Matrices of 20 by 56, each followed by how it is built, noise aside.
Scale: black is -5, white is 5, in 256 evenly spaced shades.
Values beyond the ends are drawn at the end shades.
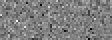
noise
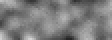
smooth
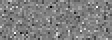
noise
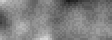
smooth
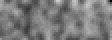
smooth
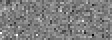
noise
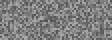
noise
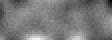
smooth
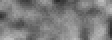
smooth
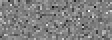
noise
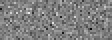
noise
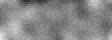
smooth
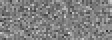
noise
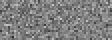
noise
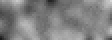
smooth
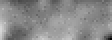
smooth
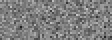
noise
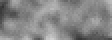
smooth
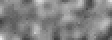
smooth
